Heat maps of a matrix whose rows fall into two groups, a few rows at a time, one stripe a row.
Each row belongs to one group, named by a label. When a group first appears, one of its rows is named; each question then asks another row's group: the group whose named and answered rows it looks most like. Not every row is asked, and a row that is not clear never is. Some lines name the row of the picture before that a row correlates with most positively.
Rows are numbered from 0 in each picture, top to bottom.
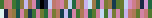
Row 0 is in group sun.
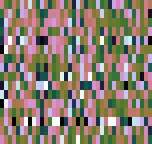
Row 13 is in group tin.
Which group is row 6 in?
sun
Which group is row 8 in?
sun
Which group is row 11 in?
sun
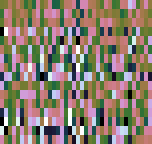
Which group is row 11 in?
sun
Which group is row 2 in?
tin
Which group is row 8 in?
sun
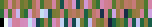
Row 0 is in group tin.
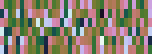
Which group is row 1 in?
sun
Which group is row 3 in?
sun
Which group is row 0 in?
sun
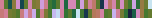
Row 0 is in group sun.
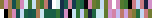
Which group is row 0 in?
tin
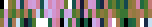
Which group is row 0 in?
sun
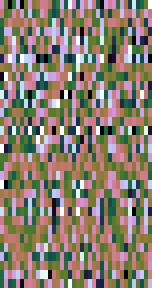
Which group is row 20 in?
sun
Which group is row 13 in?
tin
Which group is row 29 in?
sun
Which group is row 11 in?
tin
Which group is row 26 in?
tin
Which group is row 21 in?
tin
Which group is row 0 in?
sun
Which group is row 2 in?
tin
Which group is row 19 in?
tin
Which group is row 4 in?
tin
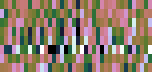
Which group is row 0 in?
tin
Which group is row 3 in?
tin
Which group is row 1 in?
sun
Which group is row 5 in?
sun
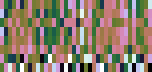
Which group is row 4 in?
sun
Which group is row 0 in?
sun
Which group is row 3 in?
sun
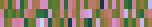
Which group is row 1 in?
sun
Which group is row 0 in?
sun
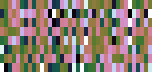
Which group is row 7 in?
sun
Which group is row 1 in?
tin
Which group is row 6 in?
tin
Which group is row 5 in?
sun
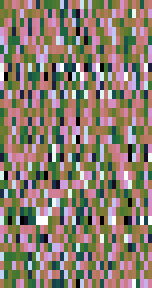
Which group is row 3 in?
tin
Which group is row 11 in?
tin
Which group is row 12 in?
tin
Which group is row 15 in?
tin
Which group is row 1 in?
tin
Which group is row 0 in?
sun
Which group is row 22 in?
tin
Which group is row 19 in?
sun
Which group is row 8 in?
sun
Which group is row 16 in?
tin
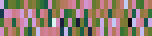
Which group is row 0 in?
sun
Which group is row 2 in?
tin
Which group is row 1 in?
sun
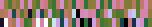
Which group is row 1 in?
tin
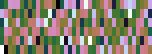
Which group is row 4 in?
sun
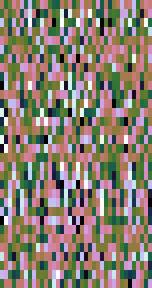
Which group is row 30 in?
tin
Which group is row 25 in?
tin
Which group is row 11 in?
tin
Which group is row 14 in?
tin
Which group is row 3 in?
sun
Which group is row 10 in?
tin
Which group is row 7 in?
tin
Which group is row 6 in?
tin
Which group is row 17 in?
sun
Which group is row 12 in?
sun
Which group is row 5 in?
sun
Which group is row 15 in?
sun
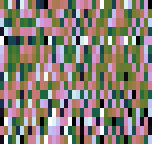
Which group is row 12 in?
tin
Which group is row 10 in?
tin
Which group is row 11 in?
sun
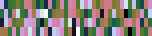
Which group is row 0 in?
sun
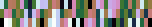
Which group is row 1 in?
tin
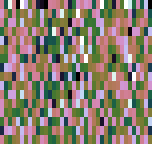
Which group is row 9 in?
sun
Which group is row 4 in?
sun
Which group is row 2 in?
sun
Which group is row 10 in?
sun
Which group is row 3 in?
tin
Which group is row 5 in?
sun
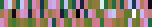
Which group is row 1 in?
tin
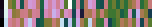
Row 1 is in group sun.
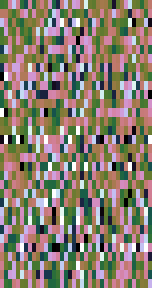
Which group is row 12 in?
sun
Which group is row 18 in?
tin
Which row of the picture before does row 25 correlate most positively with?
2
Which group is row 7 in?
sun
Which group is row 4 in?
tin
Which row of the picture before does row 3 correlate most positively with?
1
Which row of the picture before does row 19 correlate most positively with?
1
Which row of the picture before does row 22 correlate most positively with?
1
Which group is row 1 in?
tin
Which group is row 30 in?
sun
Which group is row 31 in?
sun
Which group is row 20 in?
sun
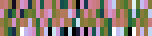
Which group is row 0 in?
tin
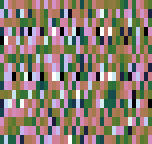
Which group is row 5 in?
sun
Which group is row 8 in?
tin
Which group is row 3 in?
tin
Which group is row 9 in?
sun
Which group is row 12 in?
sun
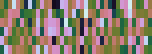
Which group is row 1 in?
tin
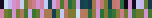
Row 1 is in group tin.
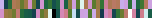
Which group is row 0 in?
sun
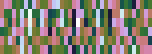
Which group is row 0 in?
tin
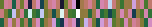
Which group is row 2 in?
tin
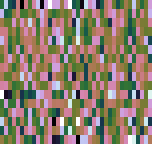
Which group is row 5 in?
sun
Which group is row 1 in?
sun
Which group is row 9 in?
tin
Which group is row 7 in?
tin
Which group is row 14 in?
sun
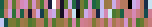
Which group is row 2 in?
sun
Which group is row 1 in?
tin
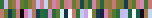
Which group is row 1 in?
sun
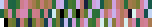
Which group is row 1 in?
tin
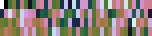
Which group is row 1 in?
sun
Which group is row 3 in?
tin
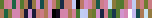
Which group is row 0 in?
tin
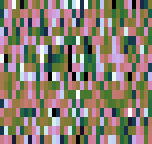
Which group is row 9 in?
sun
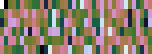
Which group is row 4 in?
sun
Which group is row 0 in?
sun
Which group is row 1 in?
tin
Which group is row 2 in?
tin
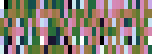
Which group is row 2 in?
sun
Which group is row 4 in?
sun
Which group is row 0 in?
sun
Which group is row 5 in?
sun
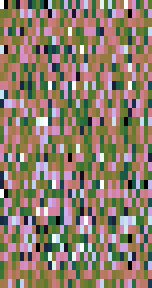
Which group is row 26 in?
tin
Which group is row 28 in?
tin
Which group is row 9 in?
tin
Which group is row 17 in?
sun
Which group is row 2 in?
tin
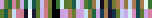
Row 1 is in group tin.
